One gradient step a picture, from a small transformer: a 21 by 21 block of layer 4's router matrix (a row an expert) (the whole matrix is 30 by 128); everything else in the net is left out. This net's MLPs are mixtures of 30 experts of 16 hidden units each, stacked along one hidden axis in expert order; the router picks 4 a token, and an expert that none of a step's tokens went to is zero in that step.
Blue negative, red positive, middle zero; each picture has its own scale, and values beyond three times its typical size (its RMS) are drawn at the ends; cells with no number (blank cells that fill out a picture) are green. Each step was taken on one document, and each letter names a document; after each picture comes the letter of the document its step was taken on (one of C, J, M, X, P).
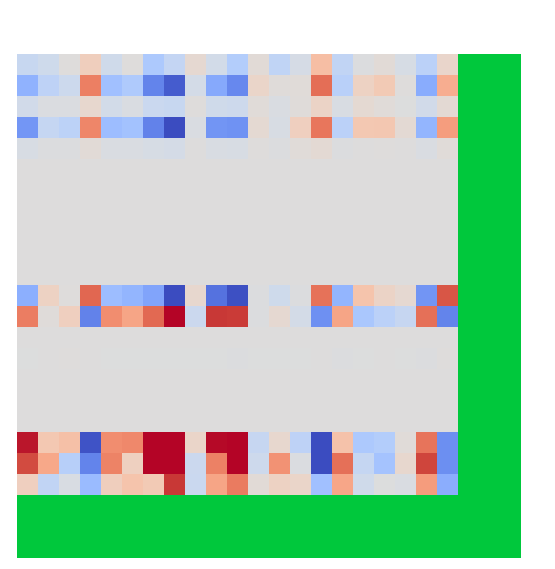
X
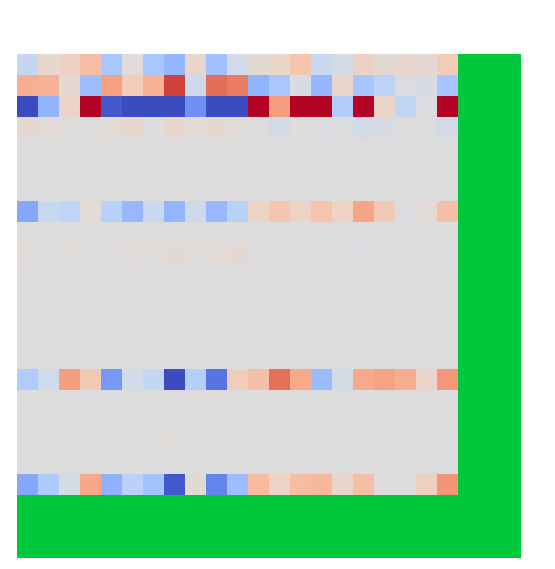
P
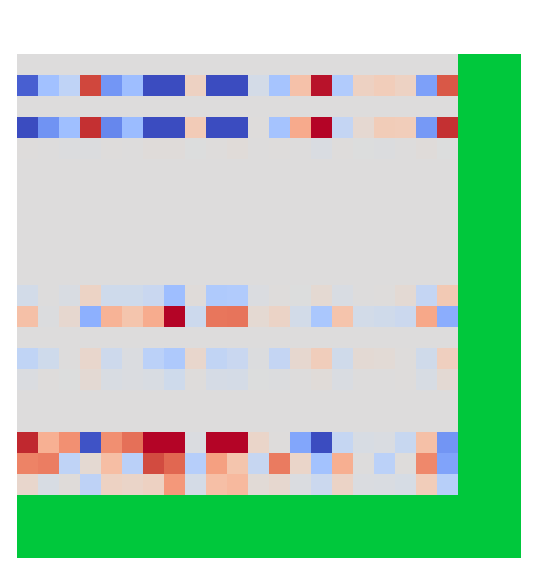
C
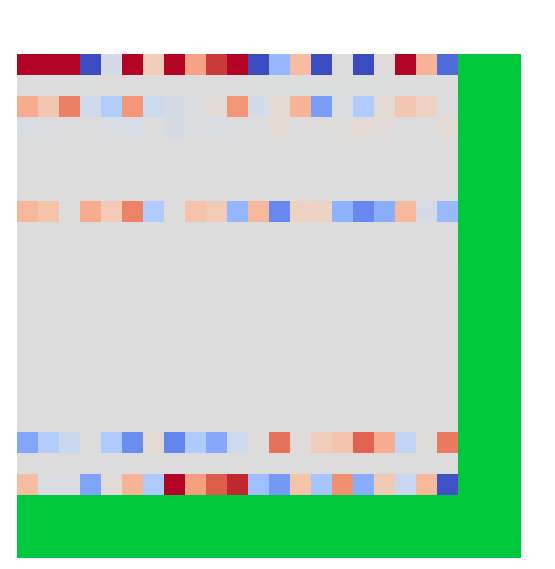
P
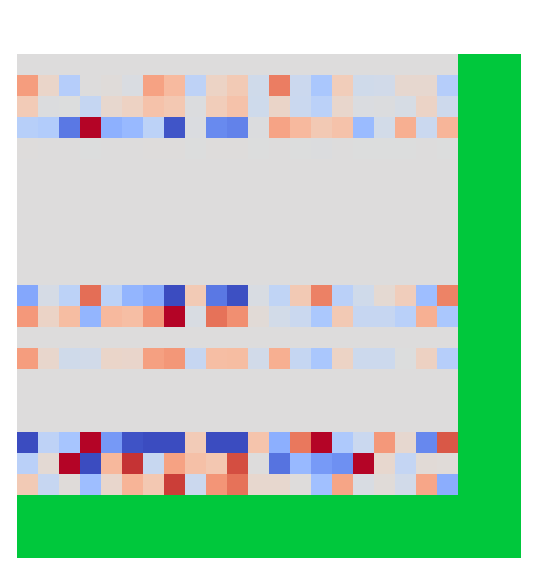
C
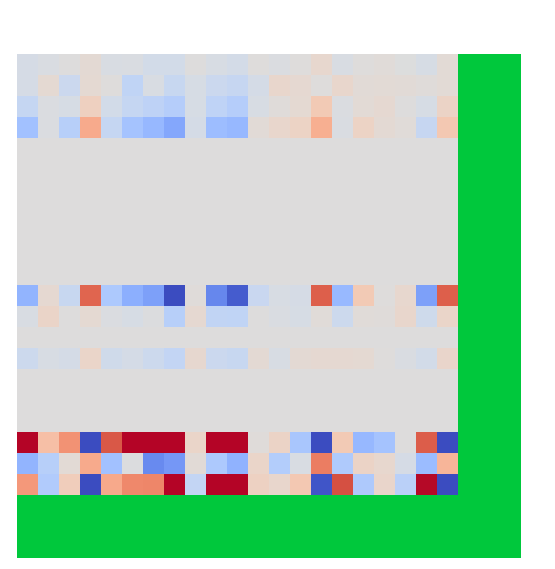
X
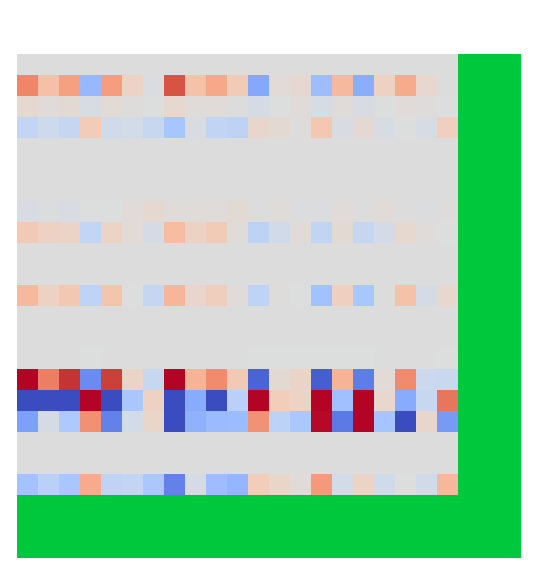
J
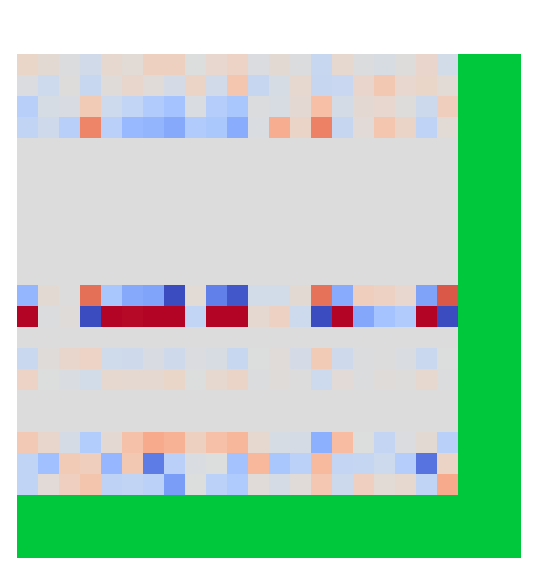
X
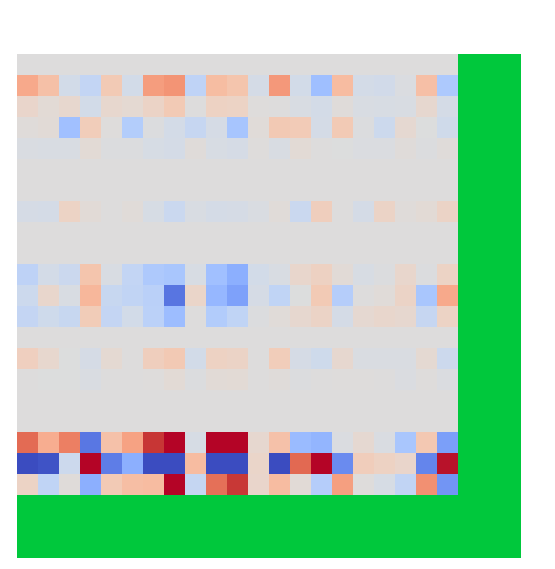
X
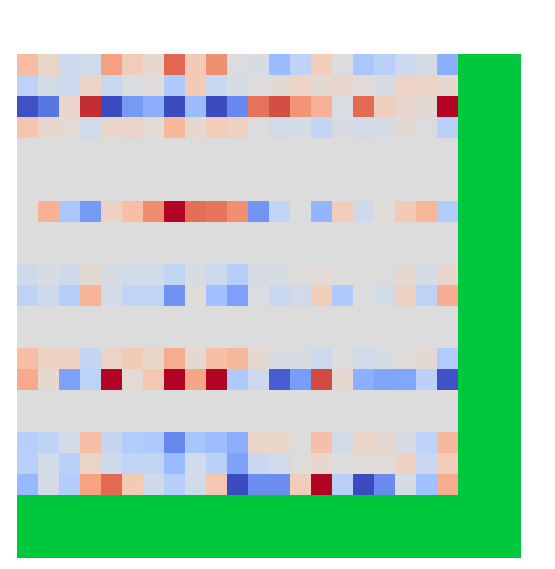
P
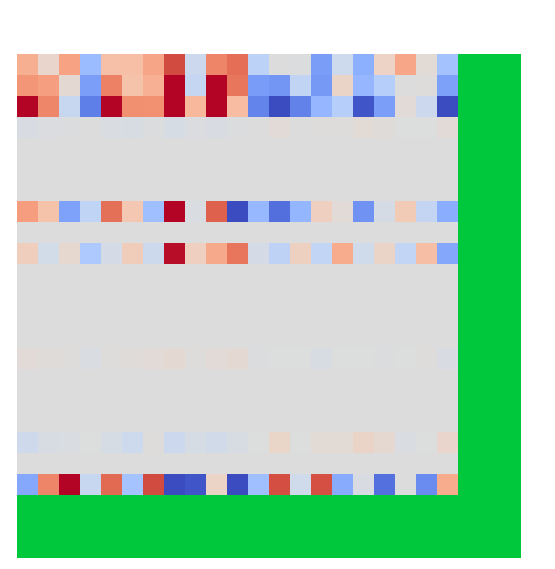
P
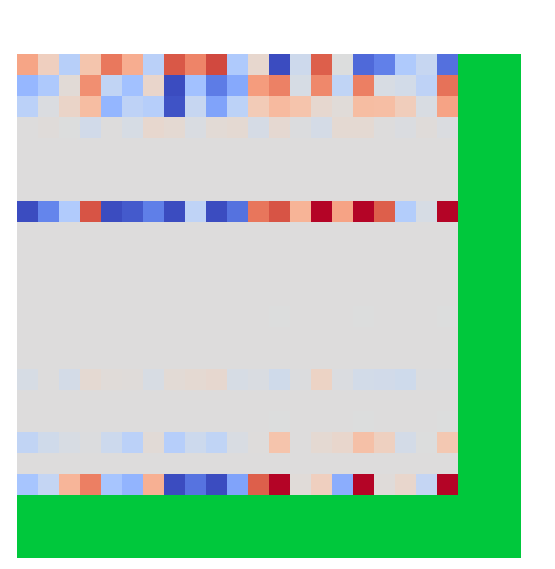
P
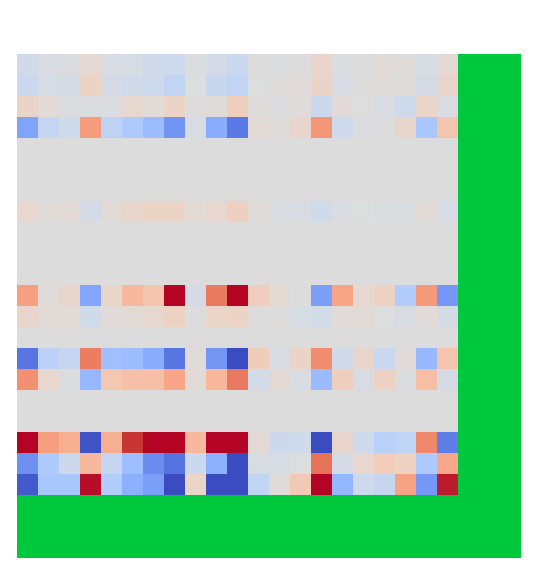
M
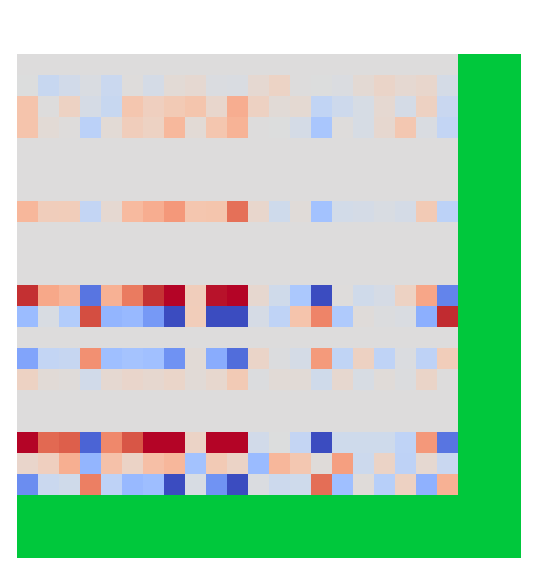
M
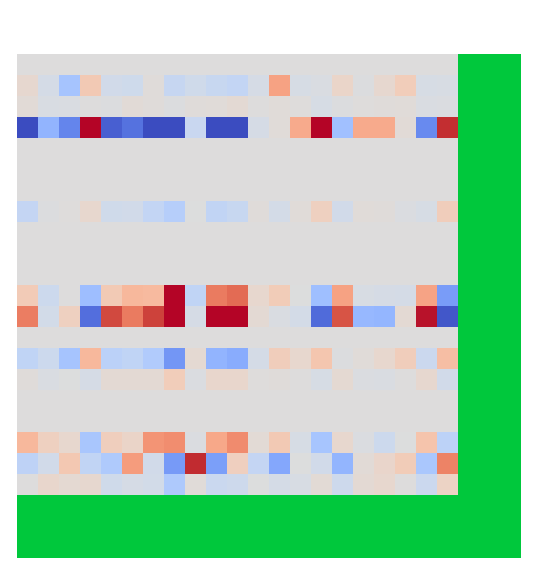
C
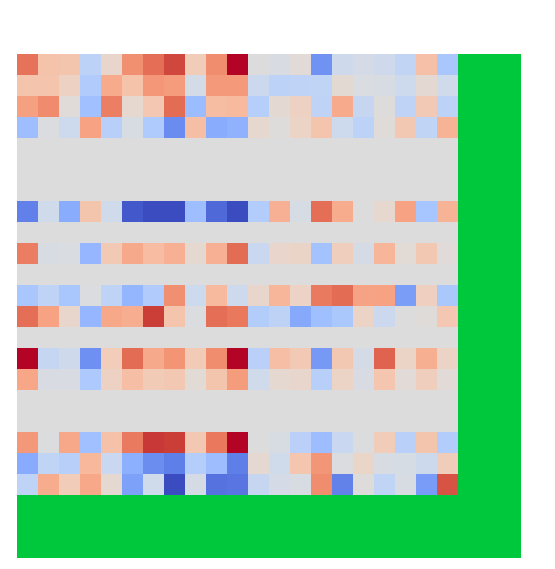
M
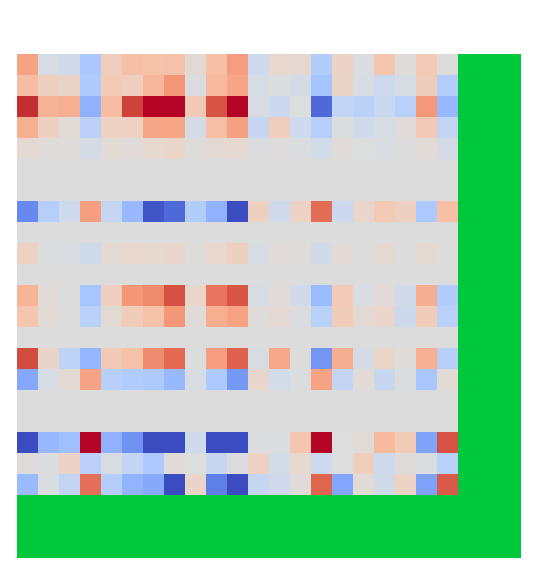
M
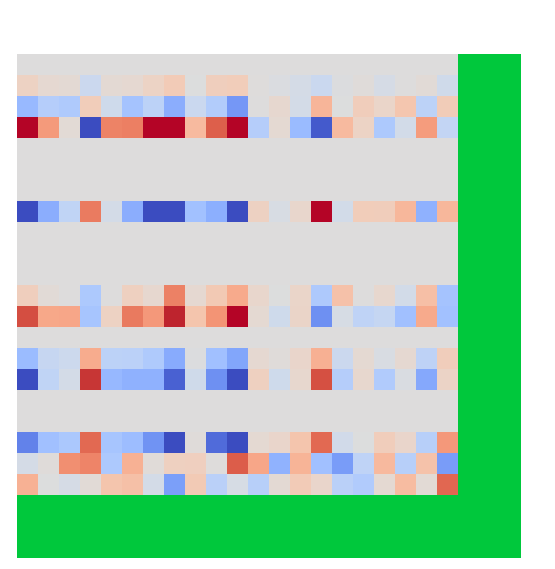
M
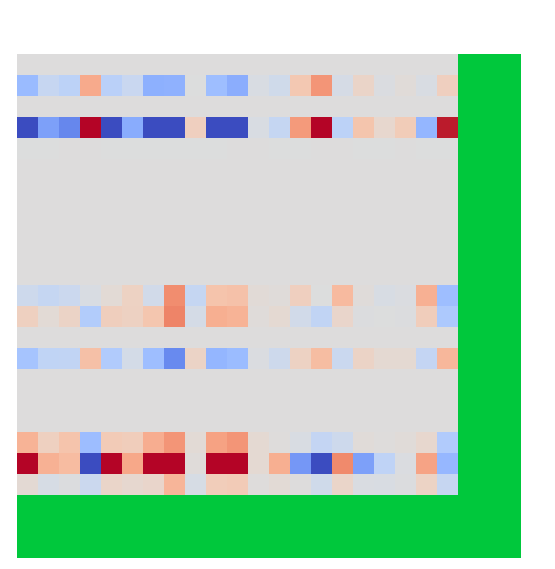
C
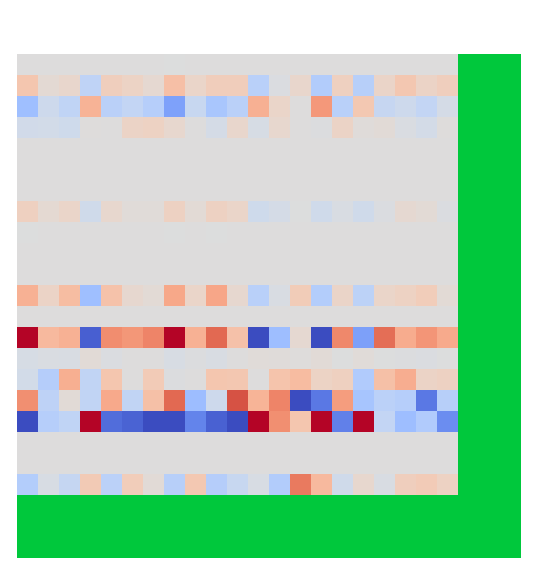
J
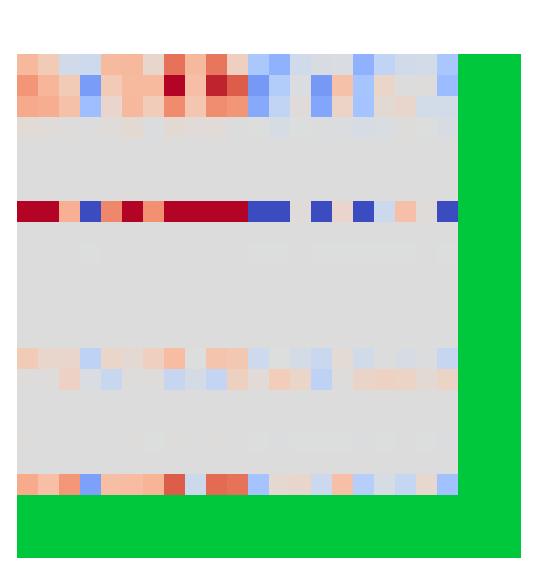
P
